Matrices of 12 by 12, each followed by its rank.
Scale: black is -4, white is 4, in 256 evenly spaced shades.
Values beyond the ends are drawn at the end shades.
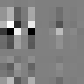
one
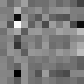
two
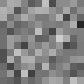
full rank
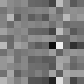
two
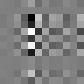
one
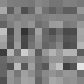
two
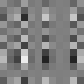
one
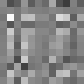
two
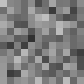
full rank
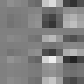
one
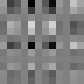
one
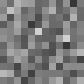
full rank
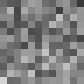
full rank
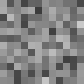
full rank
